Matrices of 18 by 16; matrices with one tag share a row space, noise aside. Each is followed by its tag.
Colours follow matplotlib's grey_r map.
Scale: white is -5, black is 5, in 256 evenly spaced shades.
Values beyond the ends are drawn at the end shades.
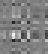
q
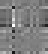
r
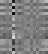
r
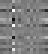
r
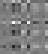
q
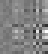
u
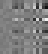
u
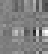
u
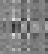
q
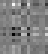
q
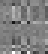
q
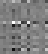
q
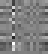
r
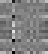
r
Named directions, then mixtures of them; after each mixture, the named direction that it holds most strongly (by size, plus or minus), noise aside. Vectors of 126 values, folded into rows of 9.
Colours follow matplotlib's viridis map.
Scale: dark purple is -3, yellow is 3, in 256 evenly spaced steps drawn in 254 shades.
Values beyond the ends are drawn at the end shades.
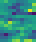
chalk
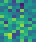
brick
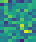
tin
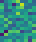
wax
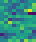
chalk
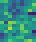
chalk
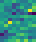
chalk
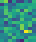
tin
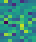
tin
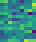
chalk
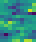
chalk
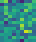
tin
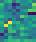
chalk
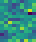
chalk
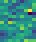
chalk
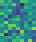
wax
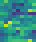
chalk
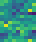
chalk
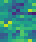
chalk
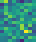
tin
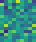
wax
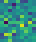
brick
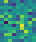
tin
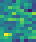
chalk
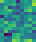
chalk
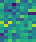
wax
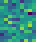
tin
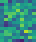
tin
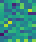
wax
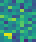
brick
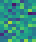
wax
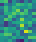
tin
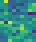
chalk
